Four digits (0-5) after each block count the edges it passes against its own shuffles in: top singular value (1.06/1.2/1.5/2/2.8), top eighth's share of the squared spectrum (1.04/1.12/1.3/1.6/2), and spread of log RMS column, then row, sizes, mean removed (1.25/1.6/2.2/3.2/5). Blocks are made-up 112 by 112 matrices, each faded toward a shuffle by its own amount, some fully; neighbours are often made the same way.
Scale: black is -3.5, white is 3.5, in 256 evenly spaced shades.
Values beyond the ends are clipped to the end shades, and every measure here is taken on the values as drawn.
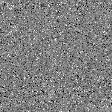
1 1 0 2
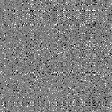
5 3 2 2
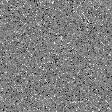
2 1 0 0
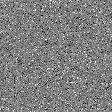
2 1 0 0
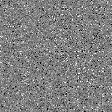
4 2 1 1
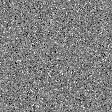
2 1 0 0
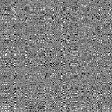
5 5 3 3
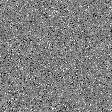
1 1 0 0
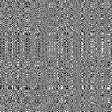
5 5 4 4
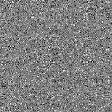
4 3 2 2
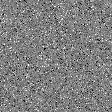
0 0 0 0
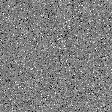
0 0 0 0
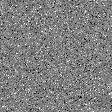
1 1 0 0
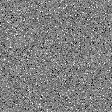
3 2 0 0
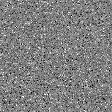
3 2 0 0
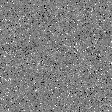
0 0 0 0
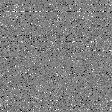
2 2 0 2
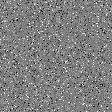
3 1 0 0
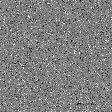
0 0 0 0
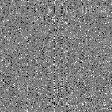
4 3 2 1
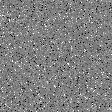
0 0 0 0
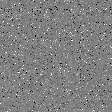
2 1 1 0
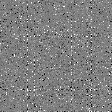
2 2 2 2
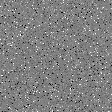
1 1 0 0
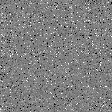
3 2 1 1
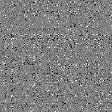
4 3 3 3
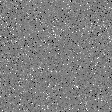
0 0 0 0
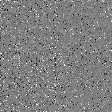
3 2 1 1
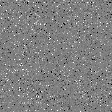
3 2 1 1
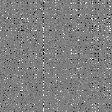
4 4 3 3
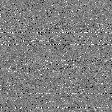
2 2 0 3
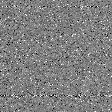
2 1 0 2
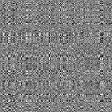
5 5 4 4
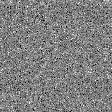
3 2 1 0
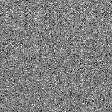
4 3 1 1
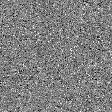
3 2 1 0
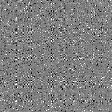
5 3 2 2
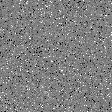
2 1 0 0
